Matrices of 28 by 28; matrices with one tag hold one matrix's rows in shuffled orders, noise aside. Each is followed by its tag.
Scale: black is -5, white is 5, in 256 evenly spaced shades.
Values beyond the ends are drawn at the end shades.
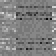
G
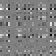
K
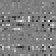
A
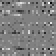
A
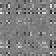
K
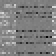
G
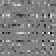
A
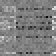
G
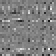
A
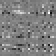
A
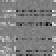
G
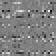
A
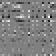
A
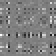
K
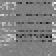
G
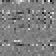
A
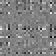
K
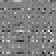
A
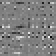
A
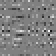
A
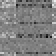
G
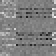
G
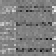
G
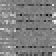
G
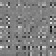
K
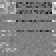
G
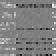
G
